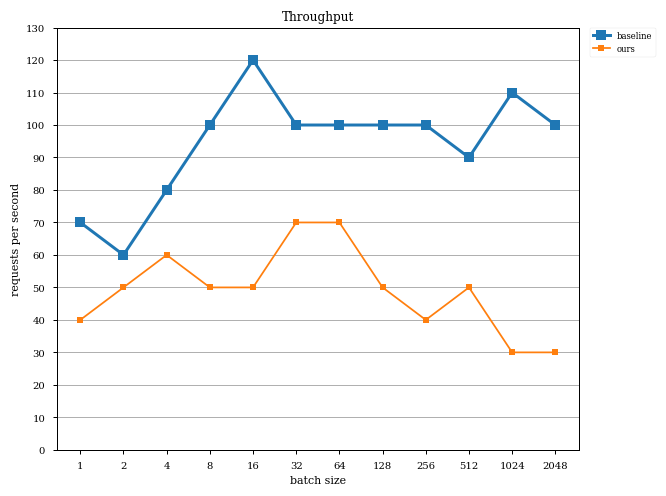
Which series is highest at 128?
baseline
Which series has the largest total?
baseline
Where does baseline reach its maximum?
16
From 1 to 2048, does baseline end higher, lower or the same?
higher
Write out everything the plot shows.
Title: Throughput
x-axis: batch size, ticks 1 2 4 8 16 32 64 128 256 512 1024 2048
y-axis: requests per second, ticks 0 10 20 30 40 50 60 70 80 90 100 110 120 130
Legend: baseline, ours
Values:
baseline: 70 60 80 100 120 100 100 100 100 90 110 100
ours: 40 50 60 50 50 70 70 50 40 50 30 30
